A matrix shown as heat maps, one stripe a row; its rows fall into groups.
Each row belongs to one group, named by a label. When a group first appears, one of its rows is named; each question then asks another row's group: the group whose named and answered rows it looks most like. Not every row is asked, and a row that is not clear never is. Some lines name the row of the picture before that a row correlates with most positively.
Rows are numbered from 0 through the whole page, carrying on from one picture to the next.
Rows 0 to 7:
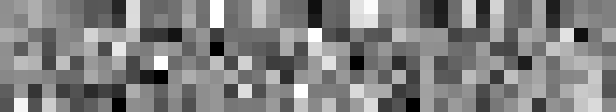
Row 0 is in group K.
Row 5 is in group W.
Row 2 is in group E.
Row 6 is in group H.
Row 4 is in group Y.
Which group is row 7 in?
H
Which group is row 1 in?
K
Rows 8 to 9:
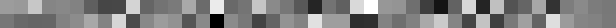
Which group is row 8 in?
K
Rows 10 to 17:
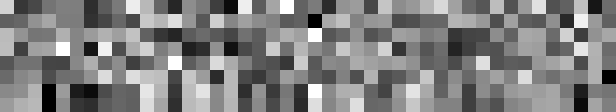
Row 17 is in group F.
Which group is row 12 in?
E
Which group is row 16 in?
F
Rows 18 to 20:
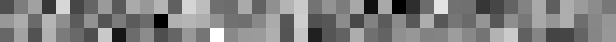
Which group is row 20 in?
K
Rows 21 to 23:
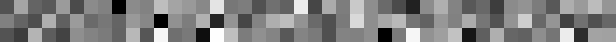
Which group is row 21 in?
H
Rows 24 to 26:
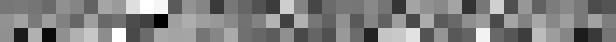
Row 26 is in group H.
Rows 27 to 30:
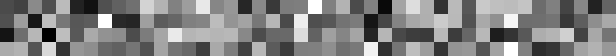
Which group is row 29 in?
H
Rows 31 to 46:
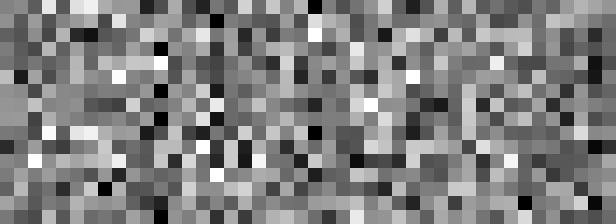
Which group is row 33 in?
F
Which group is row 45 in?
W
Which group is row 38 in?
K
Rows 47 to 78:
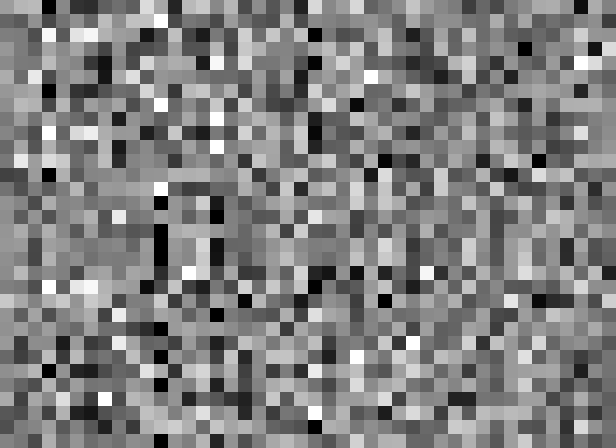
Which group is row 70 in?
W
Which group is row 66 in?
W
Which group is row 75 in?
E
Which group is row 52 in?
K
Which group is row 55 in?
K
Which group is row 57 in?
K
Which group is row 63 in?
W
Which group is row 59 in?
H
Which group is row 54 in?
Y
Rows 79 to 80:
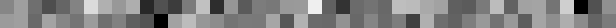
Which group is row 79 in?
E
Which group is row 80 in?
W
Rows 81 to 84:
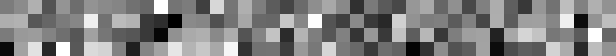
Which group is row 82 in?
E
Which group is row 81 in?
Y
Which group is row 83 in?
W
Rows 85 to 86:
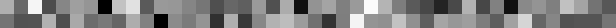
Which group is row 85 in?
K
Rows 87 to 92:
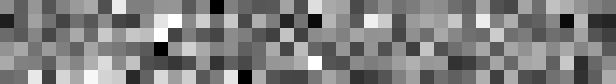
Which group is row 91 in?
E
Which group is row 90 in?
W
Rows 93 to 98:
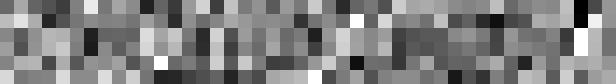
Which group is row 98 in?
E
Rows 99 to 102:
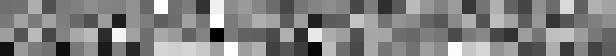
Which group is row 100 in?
K
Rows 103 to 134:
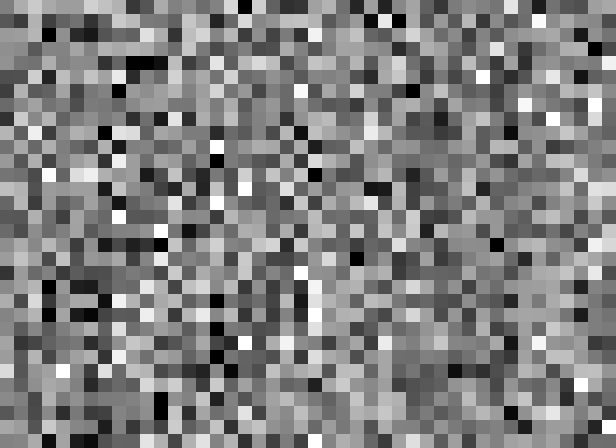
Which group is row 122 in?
H
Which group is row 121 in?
Y
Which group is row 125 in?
F
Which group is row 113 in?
K
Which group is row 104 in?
H
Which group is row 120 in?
W
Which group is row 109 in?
H
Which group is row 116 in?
E
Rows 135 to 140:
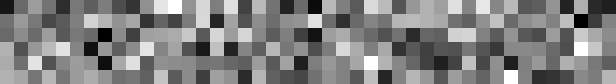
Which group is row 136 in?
E
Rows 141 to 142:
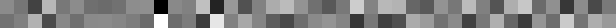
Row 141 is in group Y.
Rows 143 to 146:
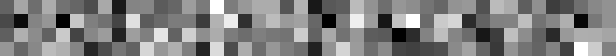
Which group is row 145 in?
H
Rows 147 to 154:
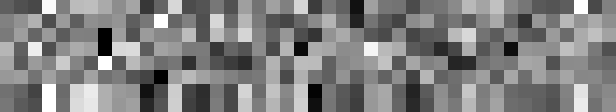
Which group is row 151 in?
E
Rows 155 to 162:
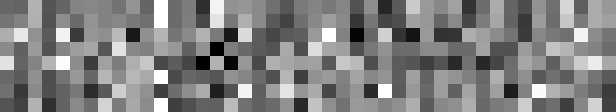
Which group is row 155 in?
Y
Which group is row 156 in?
Y
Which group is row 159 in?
E
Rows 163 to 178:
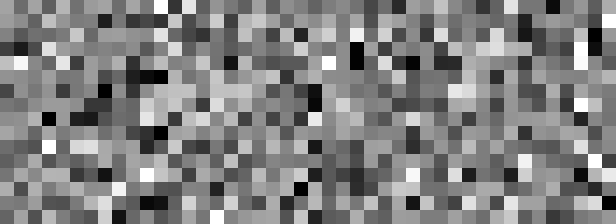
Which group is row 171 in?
F
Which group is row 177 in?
W
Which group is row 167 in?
Y
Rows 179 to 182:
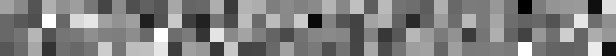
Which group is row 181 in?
Y
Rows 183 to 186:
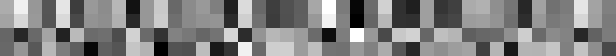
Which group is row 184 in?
Y
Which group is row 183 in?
Y
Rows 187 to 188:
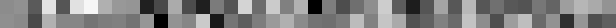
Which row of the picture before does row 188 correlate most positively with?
186
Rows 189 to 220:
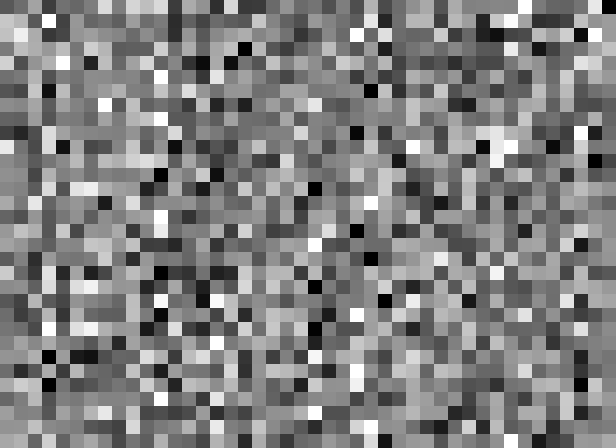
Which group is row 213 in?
K
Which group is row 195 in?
H
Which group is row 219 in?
K
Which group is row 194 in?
Y
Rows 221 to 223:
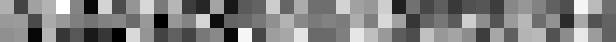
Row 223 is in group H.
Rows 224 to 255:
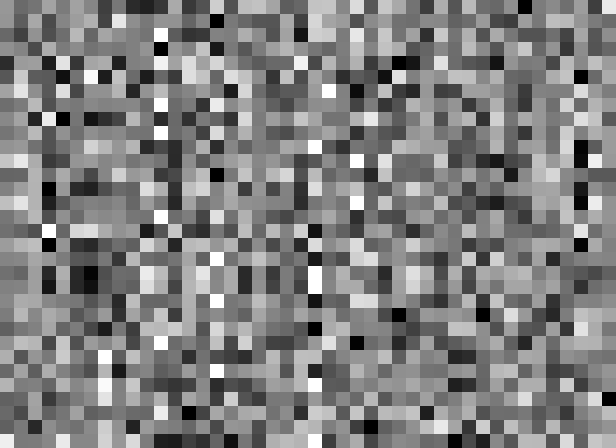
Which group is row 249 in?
E
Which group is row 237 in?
F
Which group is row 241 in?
F
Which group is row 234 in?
E
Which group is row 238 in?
F
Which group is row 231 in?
Y
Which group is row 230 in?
Y
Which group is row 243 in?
F
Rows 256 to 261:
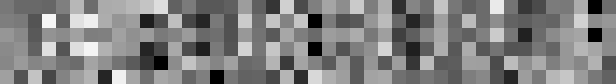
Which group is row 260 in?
W
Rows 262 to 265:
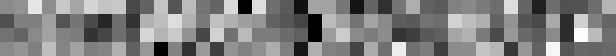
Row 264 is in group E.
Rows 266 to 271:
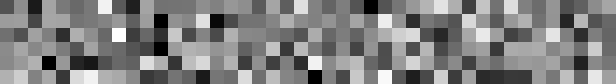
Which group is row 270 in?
F
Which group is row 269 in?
W
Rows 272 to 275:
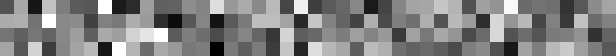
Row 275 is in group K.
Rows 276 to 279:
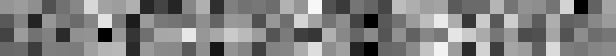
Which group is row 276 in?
E
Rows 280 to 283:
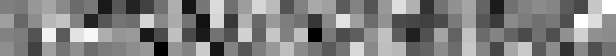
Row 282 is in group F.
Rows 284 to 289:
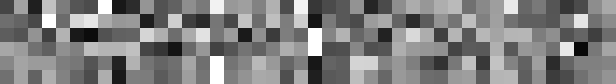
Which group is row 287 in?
E
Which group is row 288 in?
K
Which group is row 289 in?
K
